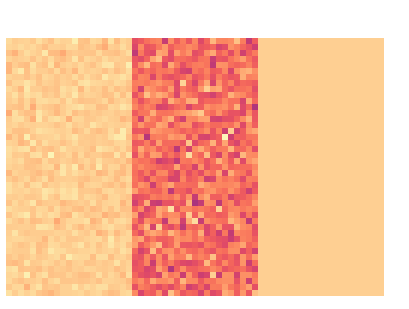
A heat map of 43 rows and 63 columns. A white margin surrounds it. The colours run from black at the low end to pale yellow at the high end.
The table splits into one row of 3 panels. Panel 1,1: very high, fine-grained, faint in contrast. Panel 1,2: high, fine-grained. Panel 1,3: very high, flat.
